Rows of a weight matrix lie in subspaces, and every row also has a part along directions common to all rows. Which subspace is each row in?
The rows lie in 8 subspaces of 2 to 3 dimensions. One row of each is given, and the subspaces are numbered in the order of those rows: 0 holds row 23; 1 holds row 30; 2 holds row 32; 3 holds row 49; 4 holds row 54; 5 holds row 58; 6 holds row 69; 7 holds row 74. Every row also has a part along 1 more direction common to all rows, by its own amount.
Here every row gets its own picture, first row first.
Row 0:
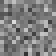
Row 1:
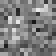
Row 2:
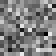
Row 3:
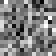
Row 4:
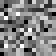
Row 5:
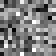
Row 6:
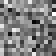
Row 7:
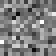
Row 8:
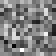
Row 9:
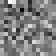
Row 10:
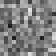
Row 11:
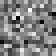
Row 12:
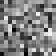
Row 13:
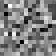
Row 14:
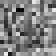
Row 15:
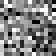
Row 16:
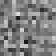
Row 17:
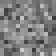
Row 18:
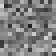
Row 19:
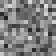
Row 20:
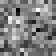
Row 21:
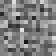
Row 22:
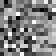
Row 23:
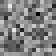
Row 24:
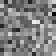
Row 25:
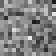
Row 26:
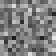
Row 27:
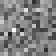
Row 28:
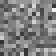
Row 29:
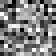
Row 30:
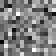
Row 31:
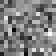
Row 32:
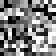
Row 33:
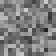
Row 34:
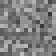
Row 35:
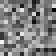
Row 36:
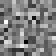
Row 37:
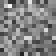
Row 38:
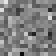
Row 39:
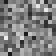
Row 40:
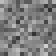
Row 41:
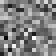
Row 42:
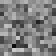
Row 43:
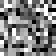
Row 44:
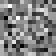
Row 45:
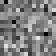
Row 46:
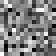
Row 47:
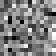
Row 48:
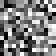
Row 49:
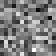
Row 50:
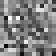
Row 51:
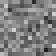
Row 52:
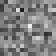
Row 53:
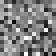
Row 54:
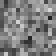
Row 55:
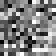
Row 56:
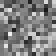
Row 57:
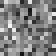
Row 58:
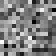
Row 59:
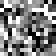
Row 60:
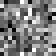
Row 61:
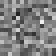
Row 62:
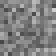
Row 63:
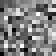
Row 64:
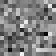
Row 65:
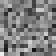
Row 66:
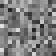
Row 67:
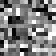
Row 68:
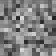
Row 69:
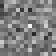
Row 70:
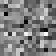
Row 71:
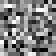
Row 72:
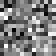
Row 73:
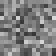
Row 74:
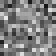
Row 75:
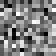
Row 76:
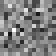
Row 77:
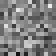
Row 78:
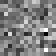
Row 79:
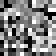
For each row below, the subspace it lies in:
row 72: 7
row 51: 0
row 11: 1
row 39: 4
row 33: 0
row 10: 3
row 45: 6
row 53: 6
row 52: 6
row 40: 4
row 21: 7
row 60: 3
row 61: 1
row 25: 2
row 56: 5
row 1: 4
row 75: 1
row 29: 7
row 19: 7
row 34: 2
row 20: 4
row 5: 3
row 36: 7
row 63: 6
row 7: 1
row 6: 2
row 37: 6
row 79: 4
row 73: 1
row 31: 6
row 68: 1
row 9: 6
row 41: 4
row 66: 2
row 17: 1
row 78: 0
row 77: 5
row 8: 1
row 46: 2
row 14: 5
